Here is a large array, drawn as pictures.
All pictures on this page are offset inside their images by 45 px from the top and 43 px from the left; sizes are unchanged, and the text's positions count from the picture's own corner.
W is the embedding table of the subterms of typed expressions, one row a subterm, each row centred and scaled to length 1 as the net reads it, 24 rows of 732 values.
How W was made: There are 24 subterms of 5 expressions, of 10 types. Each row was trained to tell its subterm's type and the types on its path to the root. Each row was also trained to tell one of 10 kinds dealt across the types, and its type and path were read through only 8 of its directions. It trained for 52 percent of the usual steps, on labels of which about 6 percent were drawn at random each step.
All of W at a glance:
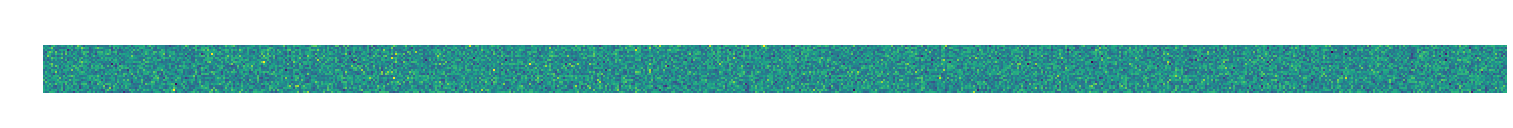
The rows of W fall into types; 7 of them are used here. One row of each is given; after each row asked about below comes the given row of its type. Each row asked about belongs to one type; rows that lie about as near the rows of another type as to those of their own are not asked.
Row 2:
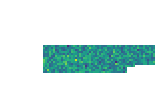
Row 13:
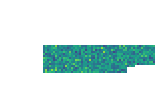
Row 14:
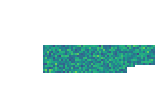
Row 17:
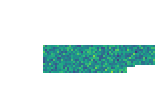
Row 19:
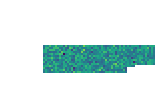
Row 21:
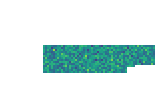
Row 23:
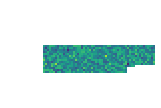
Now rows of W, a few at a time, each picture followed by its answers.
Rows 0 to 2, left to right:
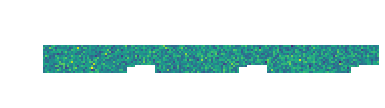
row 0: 2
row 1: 21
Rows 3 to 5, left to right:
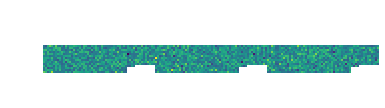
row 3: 14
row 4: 19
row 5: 21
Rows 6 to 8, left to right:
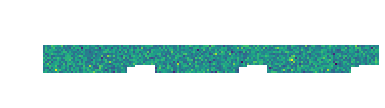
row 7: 14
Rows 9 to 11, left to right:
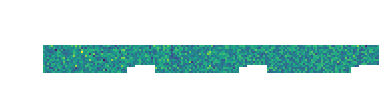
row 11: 21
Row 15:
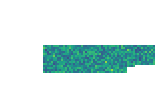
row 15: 17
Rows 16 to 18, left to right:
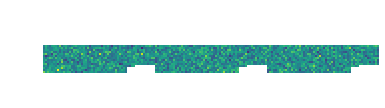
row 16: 23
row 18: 19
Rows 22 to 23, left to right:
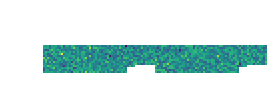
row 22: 13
